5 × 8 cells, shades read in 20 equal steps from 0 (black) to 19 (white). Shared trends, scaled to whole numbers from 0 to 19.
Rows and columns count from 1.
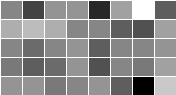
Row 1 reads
10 5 11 11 3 12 19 7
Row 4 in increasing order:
6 7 8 9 9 10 11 12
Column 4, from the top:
11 10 11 11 10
